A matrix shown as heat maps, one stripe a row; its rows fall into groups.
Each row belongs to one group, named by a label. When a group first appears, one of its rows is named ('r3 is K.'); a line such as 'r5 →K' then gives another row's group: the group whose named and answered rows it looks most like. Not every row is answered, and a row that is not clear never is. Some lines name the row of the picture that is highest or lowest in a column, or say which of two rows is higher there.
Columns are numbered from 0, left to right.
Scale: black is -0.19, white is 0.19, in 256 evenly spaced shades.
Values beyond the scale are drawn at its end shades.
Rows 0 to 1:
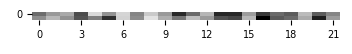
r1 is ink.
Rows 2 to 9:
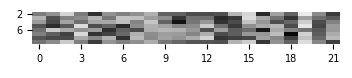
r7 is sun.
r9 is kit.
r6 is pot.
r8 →sun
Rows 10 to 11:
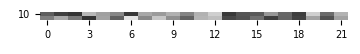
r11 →ink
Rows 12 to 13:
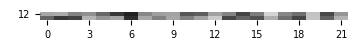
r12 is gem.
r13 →sun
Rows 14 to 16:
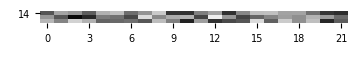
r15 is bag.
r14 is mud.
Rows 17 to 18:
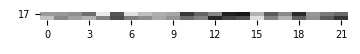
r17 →ink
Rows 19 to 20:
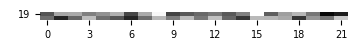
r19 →mud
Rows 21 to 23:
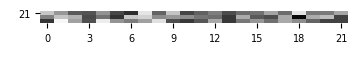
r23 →mud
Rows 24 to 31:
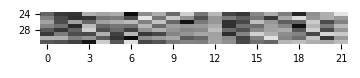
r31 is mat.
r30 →gem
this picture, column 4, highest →31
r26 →ink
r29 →mat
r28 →sun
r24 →sun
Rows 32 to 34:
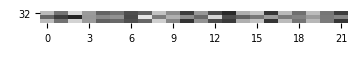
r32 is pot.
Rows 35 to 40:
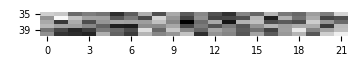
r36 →pot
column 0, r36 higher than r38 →No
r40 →bag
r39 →bag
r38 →gem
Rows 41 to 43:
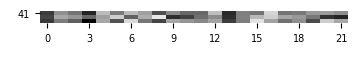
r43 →mat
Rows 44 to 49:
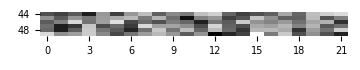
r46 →kit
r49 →pot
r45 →ink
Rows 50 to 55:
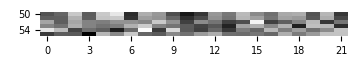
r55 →mat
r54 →gem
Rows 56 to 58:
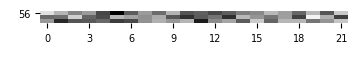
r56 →gem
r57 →kit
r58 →bag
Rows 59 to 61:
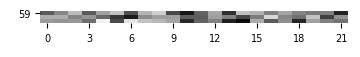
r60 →gem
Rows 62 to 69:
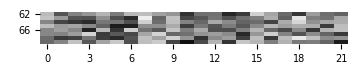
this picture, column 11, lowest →68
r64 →bag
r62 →ink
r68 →bag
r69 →mud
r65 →gem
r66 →mat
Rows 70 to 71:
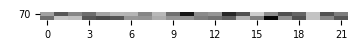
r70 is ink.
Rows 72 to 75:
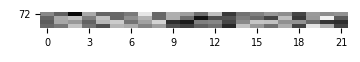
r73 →kit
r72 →sun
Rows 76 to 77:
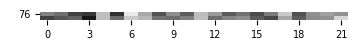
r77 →mat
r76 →mat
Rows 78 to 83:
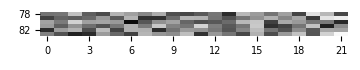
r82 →mat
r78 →kit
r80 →pot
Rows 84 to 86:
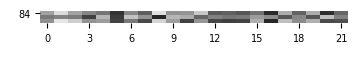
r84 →pot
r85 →mat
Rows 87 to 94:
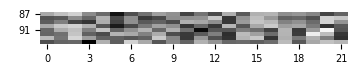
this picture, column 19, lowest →88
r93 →pot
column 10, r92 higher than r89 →No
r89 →mat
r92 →kit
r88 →mat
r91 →kit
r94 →mat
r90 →gem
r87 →gem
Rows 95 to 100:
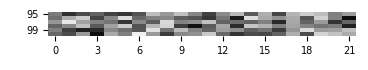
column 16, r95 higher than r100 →No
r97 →pot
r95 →bag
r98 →mud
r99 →bag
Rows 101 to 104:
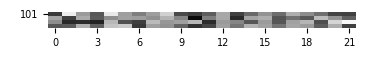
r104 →mud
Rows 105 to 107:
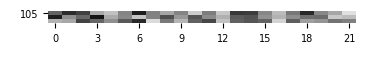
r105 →sun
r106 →mat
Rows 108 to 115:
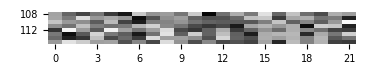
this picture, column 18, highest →109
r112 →mud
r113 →sun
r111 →kit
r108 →bag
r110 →gem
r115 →pot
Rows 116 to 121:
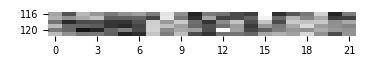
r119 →bag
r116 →ink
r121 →gem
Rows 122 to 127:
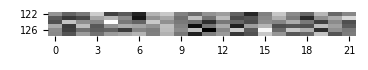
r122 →sun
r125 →ink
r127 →ink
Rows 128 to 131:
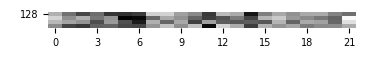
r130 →gem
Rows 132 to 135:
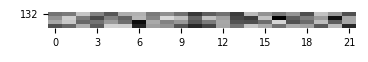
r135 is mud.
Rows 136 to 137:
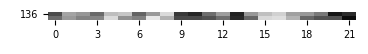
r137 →mud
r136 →mud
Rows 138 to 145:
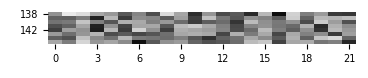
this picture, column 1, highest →138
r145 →pot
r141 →mat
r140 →kit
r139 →mat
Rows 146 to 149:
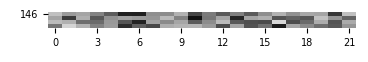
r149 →pot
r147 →ink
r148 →gem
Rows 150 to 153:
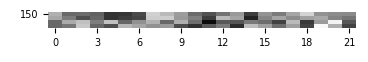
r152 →kit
